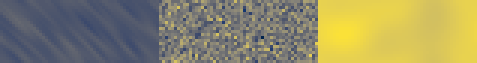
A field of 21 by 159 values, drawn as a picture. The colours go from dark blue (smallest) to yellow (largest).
It is made of 1 by 3 panels. Panel 1,1: low, slanting down to the right, faint in contrast. Panel 1,2: middling, fine-grained, strong in contrast. Panel 1,3: very high, smooth, faint in contrast.
